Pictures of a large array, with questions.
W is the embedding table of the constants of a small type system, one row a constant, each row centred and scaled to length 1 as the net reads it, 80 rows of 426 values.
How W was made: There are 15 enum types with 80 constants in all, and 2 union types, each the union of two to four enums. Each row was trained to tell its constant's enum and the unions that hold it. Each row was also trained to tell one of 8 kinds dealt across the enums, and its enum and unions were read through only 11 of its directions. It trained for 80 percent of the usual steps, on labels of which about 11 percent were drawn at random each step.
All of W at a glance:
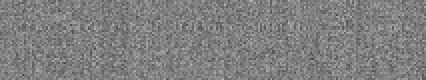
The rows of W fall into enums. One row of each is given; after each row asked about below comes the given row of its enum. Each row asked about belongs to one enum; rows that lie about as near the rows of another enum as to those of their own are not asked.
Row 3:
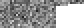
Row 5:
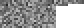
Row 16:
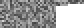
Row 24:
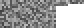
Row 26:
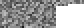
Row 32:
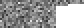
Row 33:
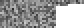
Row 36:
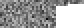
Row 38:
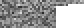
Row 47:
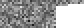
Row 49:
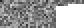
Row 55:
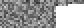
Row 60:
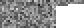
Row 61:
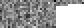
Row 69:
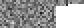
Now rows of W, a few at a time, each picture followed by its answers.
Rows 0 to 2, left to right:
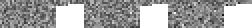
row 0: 69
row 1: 24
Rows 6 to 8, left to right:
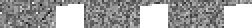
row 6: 47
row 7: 36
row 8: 38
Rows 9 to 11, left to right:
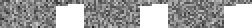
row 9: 49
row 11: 24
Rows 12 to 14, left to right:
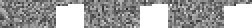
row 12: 38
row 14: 33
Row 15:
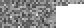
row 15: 60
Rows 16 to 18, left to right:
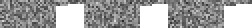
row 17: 32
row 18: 60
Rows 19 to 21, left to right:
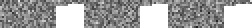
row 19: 33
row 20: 69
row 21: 61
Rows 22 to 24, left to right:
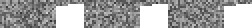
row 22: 24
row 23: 5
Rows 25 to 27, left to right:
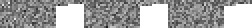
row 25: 26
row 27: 36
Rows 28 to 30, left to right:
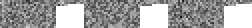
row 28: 3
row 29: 26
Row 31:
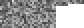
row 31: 5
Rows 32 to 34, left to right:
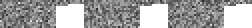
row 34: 5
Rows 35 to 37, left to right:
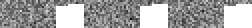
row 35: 69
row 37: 60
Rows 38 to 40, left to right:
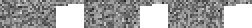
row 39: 5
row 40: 69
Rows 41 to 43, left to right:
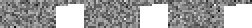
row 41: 61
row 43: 5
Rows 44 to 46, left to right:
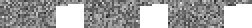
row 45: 26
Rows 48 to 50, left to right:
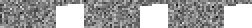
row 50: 33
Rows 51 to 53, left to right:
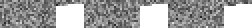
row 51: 16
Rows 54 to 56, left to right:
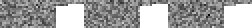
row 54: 38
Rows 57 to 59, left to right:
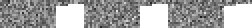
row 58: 33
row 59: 36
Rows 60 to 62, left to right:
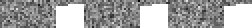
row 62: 49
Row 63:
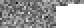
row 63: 26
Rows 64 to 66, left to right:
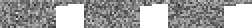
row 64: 61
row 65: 24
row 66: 38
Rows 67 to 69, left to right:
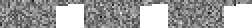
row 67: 60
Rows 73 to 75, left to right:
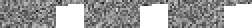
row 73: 38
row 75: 24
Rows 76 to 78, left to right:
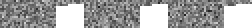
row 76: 26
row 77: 36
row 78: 33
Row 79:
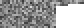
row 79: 60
